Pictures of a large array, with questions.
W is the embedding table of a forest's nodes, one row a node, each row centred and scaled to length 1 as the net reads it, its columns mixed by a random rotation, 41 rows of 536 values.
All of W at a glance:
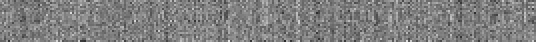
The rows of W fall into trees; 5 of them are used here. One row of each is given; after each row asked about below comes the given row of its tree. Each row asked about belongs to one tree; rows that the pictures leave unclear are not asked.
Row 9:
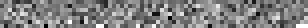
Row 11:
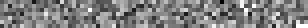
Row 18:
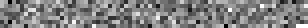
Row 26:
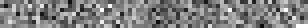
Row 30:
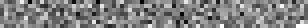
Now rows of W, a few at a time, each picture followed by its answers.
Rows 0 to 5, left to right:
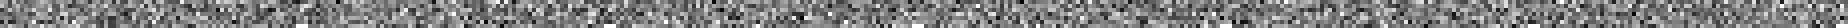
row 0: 18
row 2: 11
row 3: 11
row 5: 30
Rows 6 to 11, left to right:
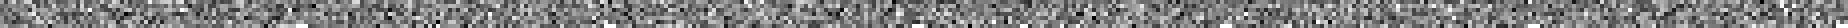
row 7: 26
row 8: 18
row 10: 9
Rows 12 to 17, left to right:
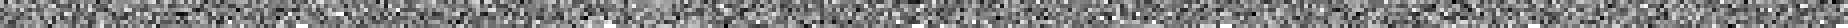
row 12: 11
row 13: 11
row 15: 11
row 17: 18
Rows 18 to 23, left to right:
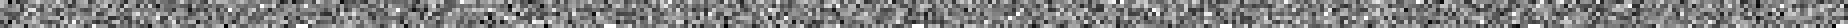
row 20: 18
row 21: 18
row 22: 18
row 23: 30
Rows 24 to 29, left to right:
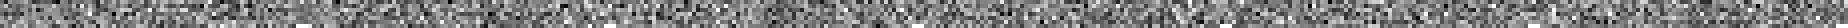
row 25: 30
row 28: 11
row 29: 26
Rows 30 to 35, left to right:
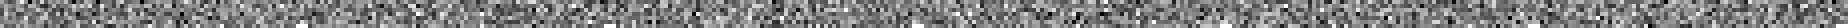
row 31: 18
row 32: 26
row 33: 11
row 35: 18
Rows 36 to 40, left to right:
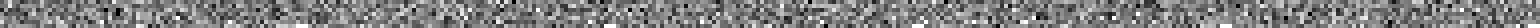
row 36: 11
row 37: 18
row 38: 9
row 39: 11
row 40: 26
